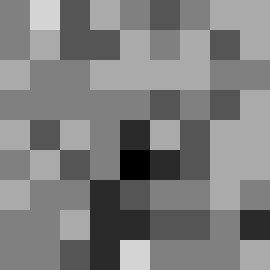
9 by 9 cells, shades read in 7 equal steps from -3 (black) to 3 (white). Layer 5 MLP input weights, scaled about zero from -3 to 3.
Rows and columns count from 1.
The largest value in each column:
1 2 1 1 2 1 1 1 1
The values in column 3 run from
-1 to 1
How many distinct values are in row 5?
4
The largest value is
2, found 2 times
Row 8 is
0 0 1 -2 -2 -1 -1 0 -2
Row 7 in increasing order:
-2 -1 0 0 0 0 0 1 1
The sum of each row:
3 1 5 -1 1 -4 -1 -7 0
